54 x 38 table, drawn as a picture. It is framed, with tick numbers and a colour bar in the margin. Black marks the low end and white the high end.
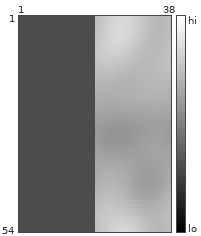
The table splits into one row of 2 panels. Panel 1,1: low, flat. Panel 1,2: high, smooth.
